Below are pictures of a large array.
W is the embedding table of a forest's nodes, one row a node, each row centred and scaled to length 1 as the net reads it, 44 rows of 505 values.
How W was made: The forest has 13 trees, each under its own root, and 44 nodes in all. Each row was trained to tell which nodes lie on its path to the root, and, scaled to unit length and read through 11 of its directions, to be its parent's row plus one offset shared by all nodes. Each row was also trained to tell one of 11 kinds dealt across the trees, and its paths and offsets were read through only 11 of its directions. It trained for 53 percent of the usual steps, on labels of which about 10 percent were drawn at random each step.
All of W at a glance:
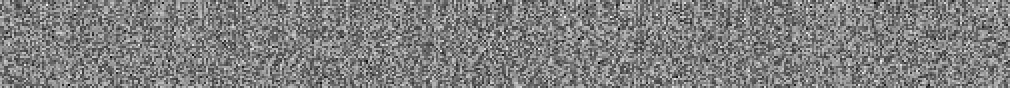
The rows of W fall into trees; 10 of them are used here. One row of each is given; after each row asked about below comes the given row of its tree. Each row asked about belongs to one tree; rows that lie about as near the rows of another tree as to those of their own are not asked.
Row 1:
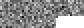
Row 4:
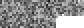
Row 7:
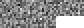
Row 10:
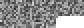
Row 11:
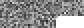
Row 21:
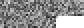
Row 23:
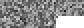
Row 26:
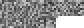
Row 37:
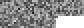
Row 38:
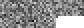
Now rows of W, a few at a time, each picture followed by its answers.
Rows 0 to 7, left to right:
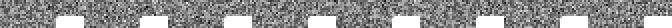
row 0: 7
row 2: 7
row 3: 21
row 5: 26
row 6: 11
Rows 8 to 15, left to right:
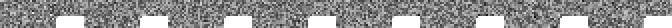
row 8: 11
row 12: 11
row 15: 37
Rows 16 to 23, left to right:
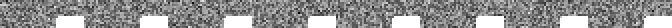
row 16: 4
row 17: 7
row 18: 37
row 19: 37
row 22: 21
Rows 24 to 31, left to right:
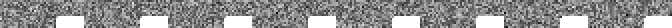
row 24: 11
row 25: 21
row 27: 4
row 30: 1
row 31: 1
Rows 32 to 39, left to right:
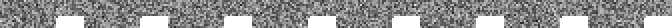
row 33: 10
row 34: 37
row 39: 4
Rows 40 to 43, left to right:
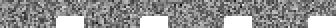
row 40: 26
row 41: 26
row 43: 7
